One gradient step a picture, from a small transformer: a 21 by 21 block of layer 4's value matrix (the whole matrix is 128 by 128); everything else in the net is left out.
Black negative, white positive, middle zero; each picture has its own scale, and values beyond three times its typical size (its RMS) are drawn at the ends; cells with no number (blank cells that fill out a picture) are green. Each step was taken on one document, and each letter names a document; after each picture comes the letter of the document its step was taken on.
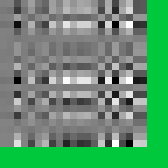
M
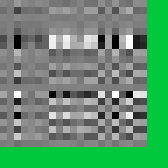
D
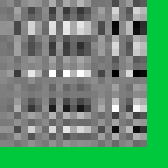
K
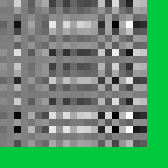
M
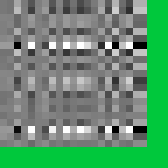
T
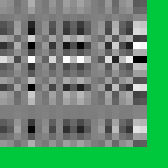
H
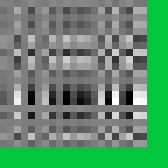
T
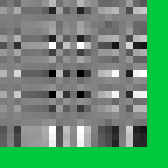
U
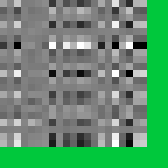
D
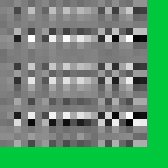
T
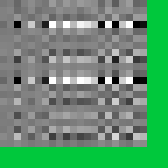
M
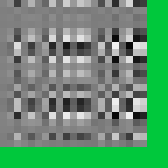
K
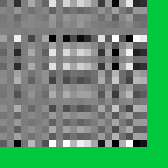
D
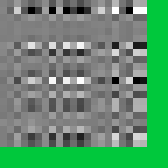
U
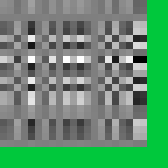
H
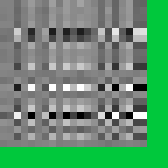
T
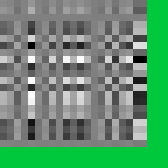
H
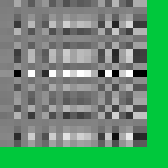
T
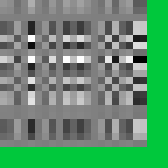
H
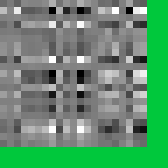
U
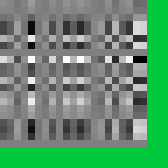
H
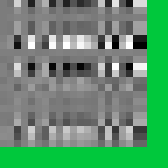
T
